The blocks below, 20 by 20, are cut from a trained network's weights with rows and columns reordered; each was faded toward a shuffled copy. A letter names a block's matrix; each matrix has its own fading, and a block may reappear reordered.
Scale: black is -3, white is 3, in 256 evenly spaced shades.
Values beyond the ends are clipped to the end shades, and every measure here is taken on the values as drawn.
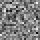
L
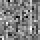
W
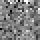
W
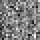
W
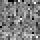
W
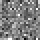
W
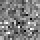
W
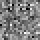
W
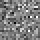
W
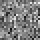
L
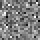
W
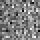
W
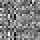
L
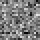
L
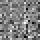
L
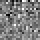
W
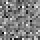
W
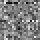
L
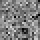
W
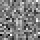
W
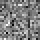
W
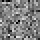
W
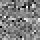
W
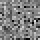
W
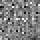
W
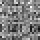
L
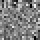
L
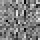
L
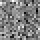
W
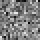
L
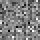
W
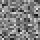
L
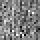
W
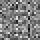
L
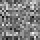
L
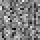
W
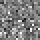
W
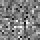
W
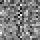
L
